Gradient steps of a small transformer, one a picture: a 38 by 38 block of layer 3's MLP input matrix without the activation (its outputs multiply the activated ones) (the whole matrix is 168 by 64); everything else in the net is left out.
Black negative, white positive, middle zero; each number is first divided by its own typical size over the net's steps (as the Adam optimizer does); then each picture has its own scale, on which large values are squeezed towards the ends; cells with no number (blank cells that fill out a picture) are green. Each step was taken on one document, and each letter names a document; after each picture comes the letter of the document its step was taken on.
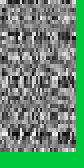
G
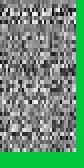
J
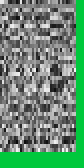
G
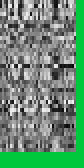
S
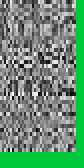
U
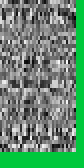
J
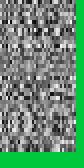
S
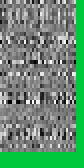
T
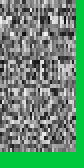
J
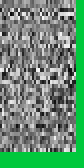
J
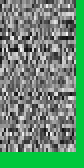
U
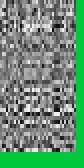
S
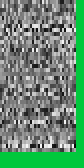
S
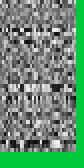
S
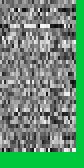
J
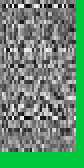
U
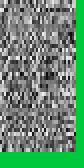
U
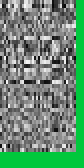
U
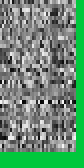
J
